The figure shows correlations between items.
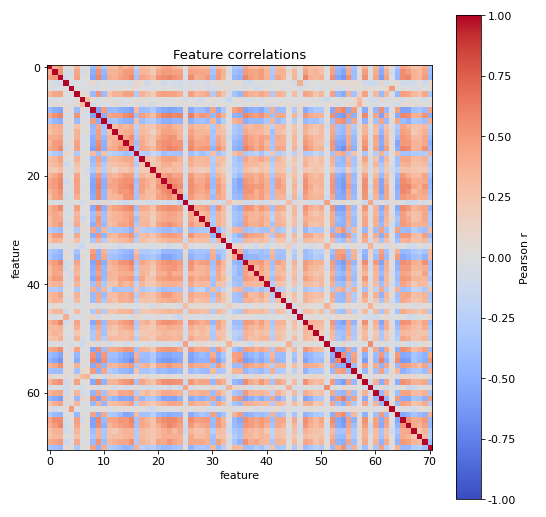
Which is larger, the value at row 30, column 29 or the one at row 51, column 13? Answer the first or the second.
the second
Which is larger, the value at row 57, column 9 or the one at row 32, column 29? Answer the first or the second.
the second
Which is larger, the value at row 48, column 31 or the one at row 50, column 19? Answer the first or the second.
the first
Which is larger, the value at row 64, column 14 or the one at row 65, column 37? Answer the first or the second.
the second
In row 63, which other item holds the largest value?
4
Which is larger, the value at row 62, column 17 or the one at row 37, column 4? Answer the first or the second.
the first
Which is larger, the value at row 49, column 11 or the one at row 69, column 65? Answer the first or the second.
the second
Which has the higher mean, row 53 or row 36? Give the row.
36
